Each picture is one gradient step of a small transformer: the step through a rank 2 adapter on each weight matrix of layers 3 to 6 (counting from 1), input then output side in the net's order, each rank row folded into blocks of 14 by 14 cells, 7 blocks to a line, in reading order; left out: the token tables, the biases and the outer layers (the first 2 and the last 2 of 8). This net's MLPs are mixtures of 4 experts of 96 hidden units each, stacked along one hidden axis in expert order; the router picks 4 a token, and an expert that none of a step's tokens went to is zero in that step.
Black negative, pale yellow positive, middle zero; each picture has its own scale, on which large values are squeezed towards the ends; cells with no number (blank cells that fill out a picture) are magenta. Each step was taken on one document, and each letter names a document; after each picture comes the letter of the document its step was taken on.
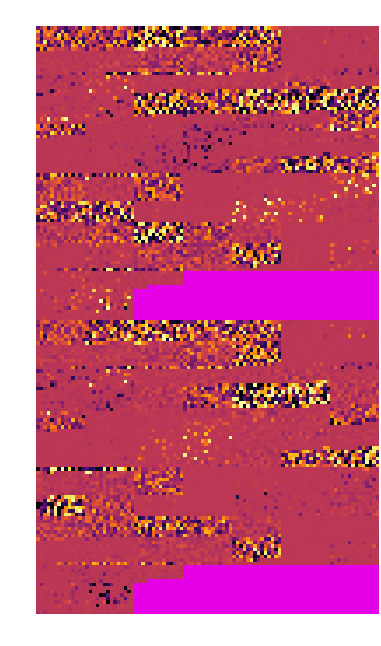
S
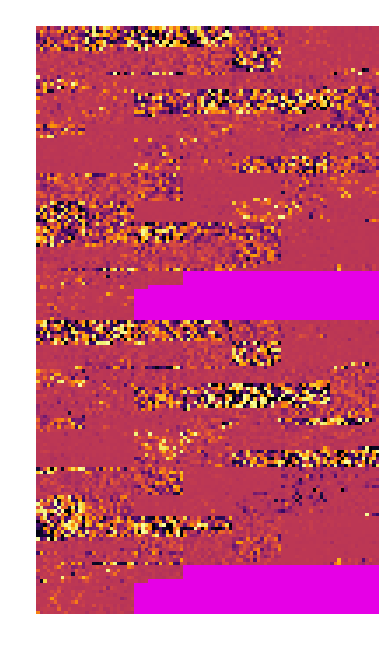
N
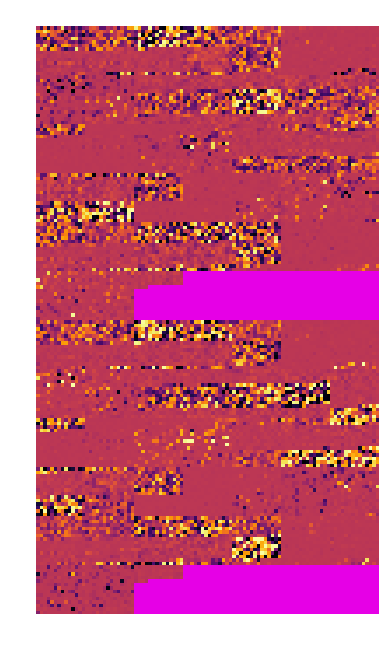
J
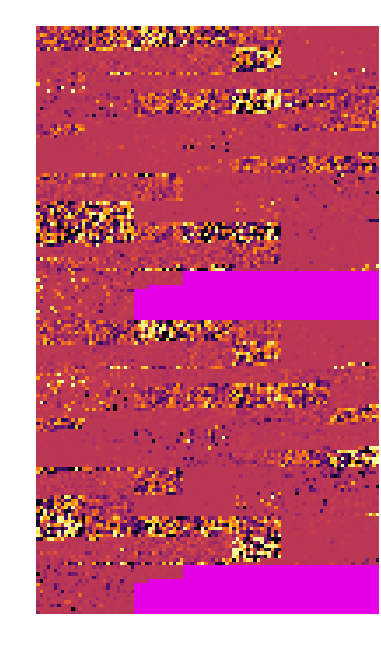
J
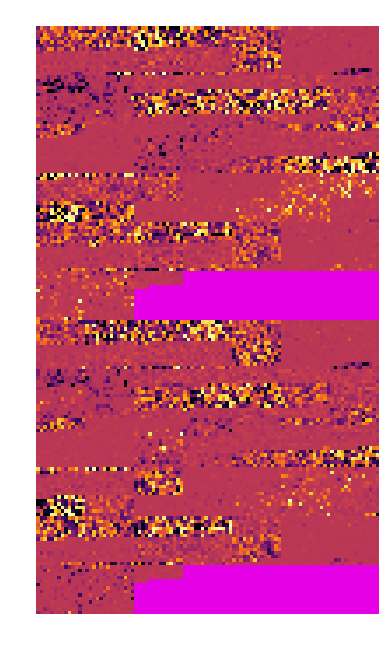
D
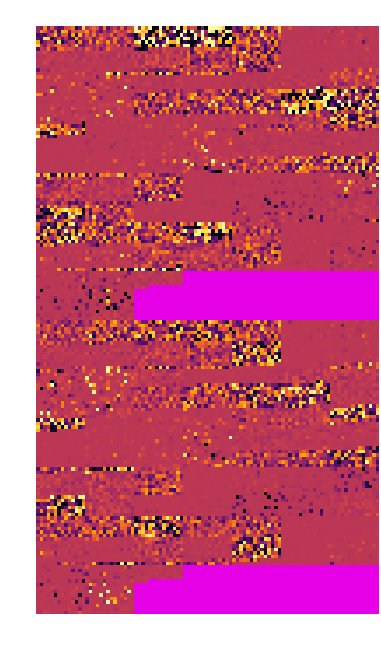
S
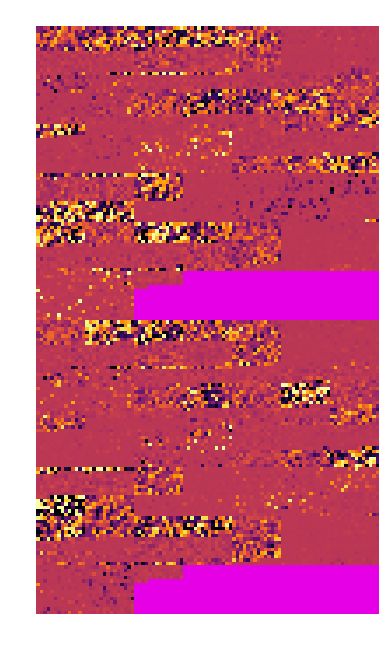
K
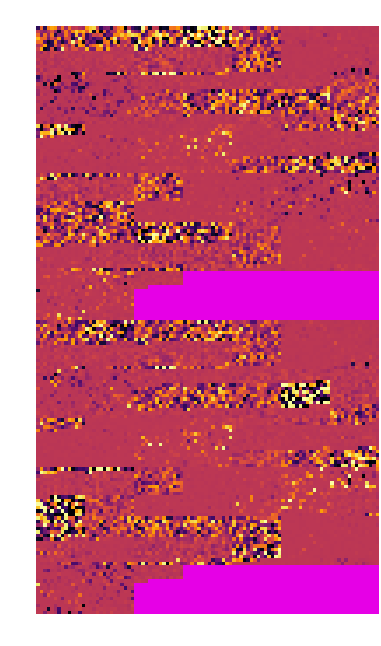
K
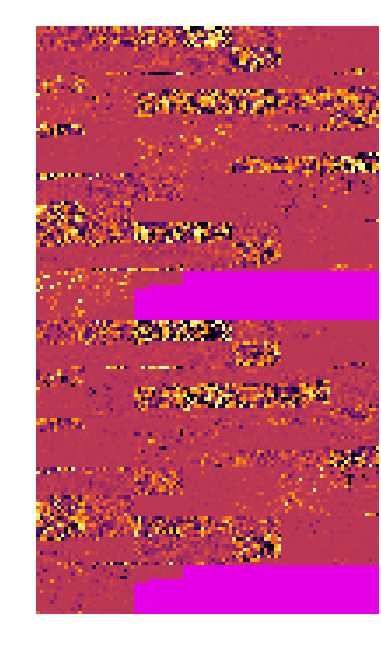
D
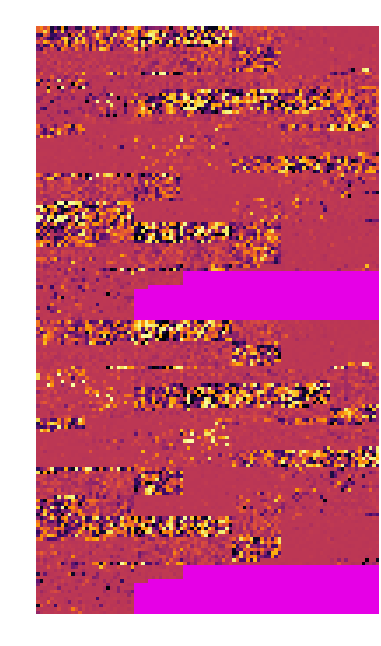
J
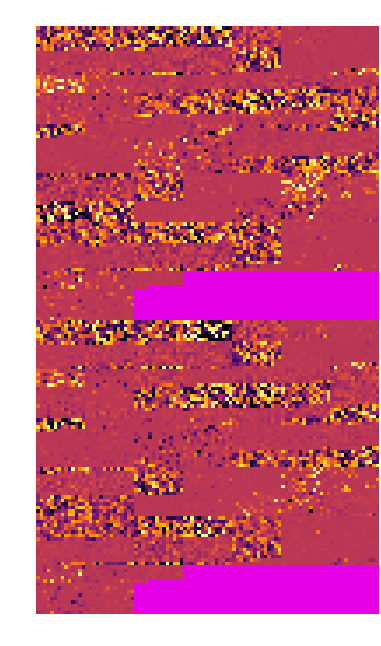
N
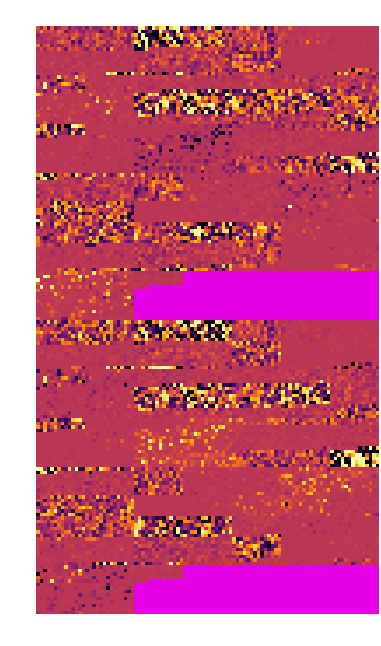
D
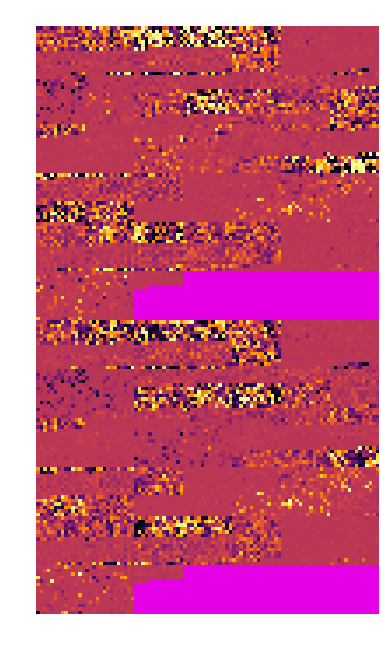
D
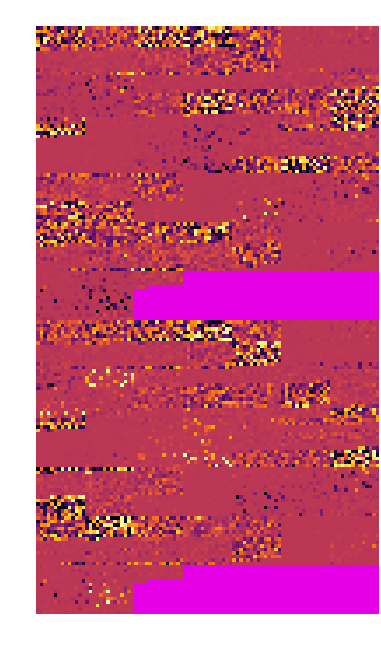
S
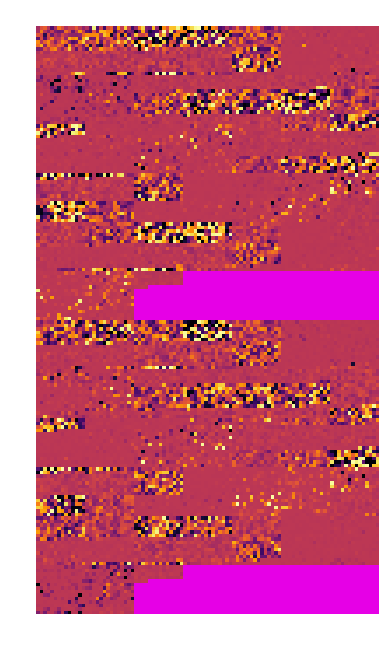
K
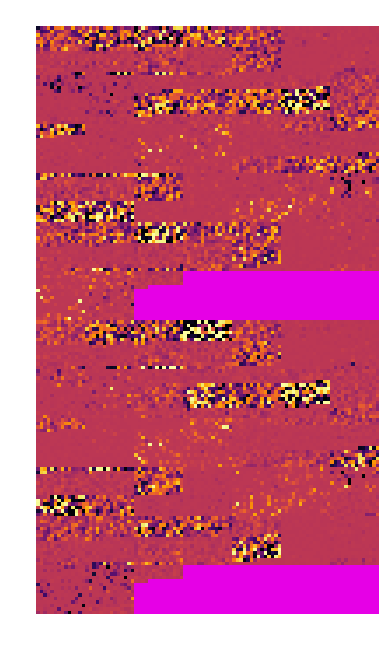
K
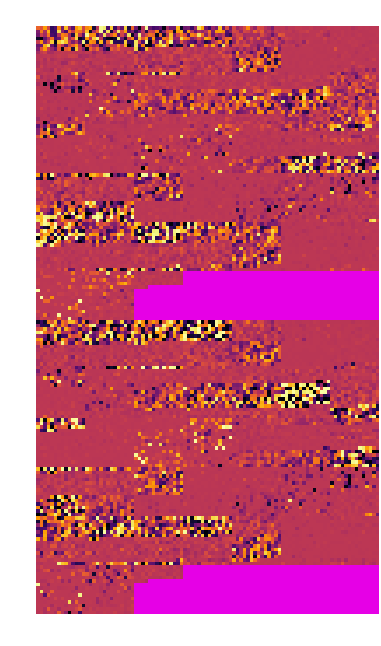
K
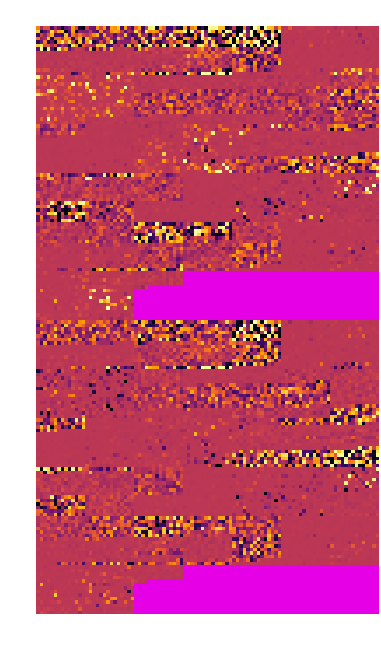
S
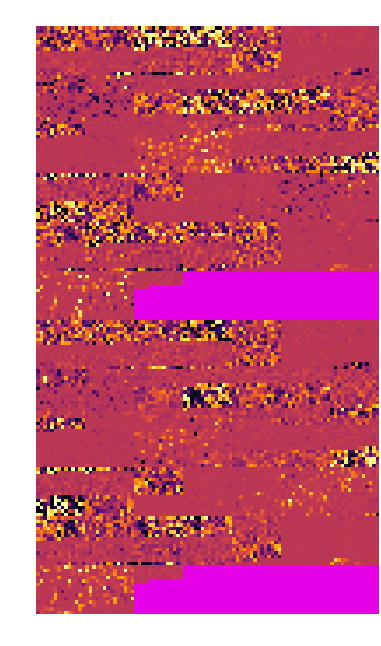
D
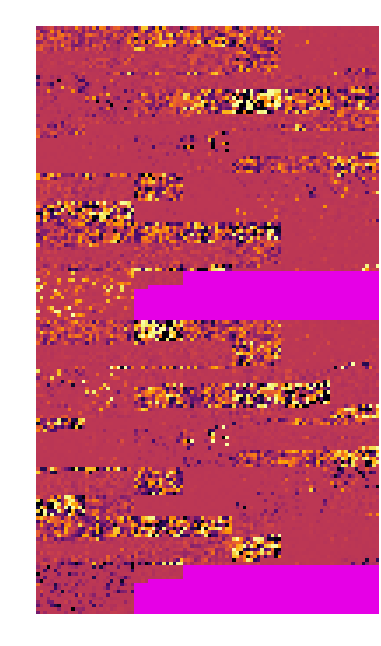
J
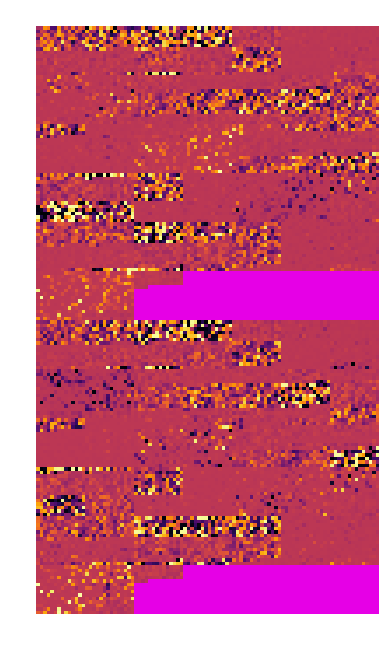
K
